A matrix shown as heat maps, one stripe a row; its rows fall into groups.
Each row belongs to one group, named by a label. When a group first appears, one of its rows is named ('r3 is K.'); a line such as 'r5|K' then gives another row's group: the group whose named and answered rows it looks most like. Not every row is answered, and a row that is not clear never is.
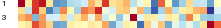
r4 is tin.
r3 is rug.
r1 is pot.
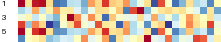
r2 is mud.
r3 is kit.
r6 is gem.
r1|pot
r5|pot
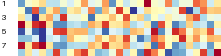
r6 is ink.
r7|pot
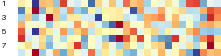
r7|tin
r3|tin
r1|rug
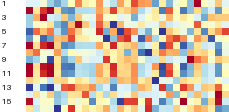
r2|pot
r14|tin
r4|kit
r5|tin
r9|ink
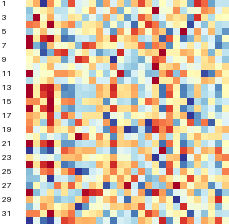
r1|rug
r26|ink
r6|pot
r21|pot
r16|pot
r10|gem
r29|tin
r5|kit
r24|pot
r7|rug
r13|pot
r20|kit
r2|gem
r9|kit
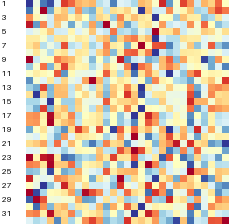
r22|kit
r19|kit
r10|mud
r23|pot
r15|ink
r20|ink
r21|mud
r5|gem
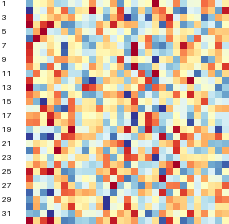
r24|mud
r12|mud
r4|pot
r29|tin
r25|pot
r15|rug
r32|pot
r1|gem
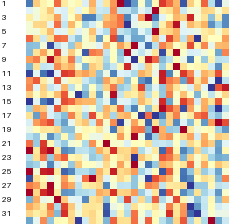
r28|pot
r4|mud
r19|kit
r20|ink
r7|ink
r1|mud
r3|mud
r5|gem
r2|gem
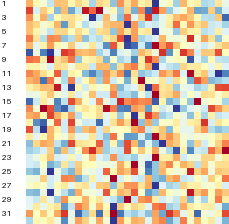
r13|tin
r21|tin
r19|rug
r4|mud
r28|ink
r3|mud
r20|gem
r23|gem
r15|kit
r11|mud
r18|rug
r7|gem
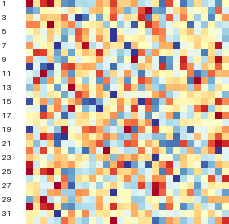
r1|pot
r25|pot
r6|kit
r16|rug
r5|kit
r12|rug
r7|tin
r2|mud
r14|kit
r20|tin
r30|pot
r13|tin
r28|kit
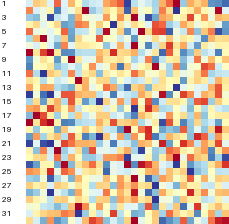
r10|gem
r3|ink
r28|ink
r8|pot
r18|pot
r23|mud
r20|rug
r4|kit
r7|ink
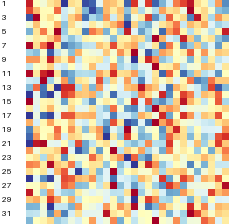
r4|mud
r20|tin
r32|gem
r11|pot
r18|gem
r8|ink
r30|ink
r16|gem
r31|ink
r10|gem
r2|mud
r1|mud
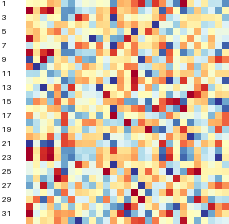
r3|kit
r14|ink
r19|mud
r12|kit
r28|ink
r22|pot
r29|rug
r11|ink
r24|kit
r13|rug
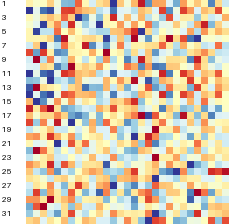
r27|kit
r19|gem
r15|rug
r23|gem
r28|rug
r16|pot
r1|kit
